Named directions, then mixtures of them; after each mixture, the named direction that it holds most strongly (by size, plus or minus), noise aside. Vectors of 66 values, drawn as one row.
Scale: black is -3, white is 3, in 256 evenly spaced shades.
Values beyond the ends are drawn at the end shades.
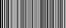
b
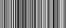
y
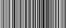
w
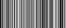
y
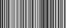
b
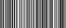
y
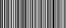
y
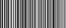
y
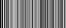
b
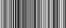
y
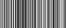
y
